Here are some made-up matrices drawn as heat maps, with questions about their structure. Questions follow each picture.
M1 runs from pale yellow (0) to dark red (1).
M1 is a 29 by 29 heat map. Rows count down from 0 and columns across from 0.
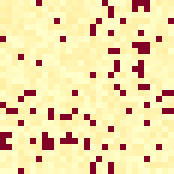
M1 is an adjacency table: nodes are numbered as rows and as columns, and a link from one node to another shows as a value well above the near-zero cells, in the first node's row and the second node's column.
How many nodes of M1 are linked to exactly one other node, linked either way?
4
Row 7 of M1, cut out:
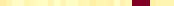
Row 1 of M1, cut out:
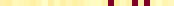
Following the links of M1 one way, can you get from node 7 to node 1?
yes
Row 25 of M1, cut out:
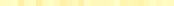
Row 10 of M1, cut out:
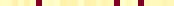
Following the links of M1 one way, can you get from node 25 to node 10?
no
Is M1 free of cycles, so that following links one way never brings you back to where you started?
no
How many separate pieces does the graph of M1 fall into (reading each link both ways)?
3
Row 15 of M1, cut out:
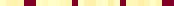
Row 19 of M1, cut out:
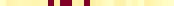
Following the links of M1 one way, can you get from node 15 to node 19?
yes
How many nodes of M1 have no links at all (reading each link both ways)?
2
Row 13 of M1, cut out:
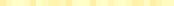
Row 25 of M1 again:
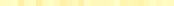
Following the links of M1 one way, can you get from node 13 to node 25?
no
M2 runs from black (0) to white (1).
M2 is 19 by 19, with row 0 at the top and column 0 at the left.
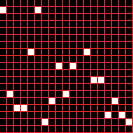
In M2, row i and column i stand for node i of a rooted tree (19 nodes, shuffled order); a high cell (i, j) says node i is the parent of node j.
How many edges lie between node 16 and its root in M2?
2
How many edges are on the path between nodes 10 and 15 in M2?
6
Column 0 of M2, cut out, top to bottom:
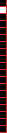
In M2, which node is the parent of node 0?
1
